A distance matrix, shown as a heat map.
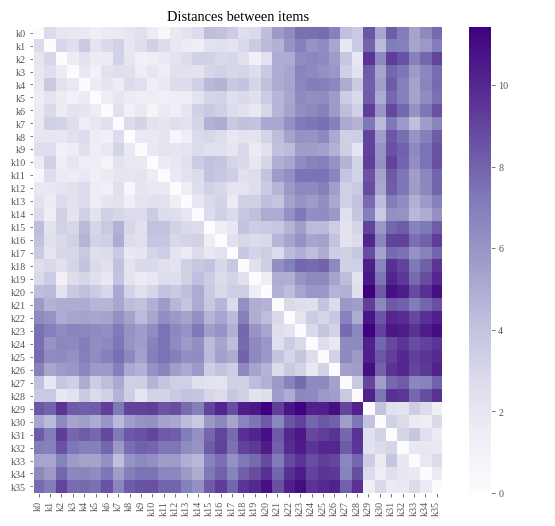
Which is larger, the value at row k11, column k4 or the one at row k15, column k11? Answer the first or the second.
the second
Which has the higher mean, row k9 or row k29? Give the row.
k29
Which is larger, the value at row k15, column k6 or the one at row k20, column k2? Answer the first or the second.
the first
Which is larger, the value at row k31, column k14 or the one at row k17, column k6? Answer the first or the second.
the first
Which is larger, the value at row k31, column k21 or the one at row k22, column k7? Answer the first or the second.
the first
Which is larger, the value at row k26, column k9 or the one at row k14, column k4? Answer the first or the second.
the first
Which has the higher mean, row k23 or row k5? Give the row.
k23
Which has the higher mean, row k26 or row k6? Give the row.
k26
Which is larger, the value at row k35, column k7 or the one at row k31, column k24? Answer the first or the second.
the second
